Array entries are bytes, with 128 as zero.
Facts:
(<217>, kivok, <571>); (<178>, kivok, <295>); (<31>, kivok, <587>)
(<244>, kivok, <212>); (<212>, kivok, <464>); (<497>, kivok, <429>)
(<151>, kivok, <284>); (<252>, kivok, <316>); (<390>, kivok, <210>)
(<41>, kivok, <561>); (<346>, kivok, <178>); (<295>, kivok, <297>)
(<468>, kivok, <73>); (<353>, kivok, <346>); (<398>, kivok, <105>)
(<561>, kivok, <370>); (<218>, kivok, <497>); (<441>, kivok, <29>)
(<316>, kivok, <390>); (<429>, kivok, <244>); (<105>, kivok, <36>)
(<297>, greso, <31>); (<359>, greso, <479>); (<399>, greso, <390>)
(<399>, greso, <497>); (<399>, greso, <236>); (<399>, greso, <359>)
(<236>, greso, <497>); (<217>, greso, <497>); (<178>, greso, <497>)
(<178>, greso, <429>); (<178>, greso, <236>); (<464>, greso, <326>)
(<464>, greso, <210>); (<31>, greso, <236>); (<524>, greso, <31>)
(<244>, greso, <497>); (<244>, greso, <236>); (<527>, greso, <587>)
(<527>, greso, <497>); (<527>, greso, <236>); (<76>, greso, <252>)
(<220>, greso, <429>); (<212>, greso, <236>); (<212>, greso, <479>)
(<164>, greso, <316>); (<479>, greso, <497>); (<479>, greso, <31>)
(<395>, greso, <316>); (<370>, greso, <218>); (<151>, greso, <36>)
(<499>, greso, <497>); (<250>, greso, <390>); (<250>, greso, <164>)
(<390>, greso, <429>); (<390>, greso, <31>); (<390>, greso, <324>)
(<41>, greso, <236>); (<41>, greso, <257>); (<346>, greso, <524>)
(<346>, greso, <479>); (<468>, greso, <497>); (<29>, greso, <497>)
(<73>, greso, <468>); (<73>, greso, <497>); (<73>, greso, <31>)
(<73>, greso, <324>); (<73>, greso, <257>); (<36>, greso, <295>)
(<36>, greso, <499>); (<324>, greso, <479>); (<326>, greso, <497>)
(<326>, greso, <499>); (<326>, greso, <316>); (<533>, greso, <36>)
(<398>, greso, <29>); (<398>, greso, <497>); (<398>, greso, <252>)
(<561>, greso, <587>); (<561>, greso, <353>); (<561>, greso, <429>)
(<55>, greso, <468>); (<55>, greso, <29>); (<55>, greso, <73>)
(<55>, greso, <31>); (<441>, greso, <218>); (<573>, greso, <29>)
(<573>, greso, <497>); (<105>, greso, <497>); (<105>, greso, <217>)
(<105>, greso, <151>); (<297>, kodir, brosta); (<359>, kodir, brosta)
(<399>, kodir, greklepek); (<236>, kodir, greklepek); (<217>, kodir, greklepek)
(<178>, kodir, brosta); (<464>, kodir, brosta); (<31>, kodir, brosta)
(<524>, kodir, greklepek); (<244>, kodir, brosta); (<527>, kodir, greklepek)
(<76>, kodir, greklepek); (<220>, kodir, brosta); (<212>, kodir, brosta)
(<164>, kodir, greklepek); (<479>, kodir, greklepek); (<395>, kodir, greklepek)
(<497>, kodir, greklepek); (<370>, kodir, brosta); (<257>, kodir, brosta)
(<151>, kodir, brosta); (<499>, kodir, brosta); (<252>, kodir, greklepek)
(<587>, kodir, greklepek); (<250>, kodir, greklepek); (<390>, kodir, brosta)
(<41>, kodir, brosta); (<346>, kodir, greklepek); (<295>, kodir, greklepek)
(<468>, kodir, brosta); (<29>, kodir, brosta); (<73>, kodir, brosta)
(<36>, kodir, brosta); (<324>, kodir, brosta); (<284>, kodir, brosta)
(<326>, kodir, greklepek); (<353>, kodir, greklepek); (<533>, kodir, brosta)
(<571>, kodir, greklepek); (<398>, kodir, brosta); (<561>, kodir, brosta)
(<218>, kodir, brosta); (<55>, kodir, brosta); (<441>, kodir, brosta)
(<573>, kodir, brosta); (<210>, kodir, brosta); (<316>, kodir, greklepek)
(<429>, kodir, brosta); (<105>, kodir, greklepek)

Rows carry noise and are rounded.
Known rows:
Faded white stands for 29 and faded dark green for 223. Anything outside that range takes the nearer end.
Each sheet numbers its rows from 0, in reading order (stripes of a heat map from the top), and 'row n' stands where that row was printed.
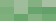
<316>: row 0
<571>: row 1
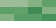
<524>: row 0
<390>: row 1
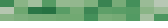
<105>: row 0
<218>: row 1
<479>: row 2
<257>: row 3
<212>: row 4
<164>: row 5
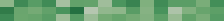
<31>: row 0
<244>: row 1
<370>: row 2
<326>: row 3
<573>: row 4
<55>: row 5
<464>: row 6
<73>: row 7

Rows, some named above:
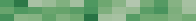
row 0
<29>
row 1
<524>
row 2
<571>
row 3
<497>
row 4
<395>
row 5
<284>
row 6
<316>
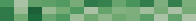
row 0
<587>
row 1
<429>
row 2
<252>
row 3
<533>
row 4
<210>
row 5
<295>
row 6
<295>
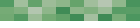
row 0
<527>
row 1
<326>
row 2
<390>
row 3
<250>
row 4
<297>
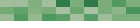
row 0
<346>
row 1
<399>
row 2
<295>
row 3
<295>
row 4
<76>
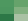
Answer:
<497>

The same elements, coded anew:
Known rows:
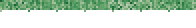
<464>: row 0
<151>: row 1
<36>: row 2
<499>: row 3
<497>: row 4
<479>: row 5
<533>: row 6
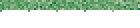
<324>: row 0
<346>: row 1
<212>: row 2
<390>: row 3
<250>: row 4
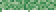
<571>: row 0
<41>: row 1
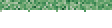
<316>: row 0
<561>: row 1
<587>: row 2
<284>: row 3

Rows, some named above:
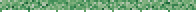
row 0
<346>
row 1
<218>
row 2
<284>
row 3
<252>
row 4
<252>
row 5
<346>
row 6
<105>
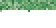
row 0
<236>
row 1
<297>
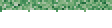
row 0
<218>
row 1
<76>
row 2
<524>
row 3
<295>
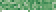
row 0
<326>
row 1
<499>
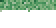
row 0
<210>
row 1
<178>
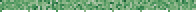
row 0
<390>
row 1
<353>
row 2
<217>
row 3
<250>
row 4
<527>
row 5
<257>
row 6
<29>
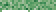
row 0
<399>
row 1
<244>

